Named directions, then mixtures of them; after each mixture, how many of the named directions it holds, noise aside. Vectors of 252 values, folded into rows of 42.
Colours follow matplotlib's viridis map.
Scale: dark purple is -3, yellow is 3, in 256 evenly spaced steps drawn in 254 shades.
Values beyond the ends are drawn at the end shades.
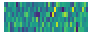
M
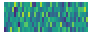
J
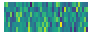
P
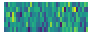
one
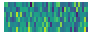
one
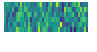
two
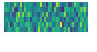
three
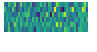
two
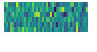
one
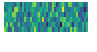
three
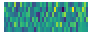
two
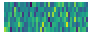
three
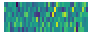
one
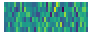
three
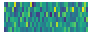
three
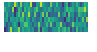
one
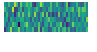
one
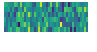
two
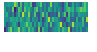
one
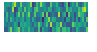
one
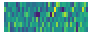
one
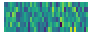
two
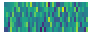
three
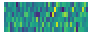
one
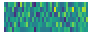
two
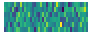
three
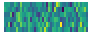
three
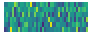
three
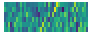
two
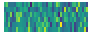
one
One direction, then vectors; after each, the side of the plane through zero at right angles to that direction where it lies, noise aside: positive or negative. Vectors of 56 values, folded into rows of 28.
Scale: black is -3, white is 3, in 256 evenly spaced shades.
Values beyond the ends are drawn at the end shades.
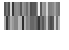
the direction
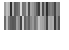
negative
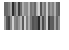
positive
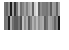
negative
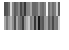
positive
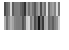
positive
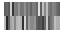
positive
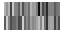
negative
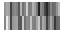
negative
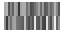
positive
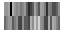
negative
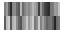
negative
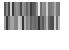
positive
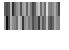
positive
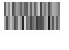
positive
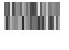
positive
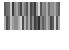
positive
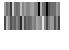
negative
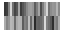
positive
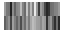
negative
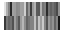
negative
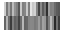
negative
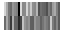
negative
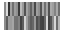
positive
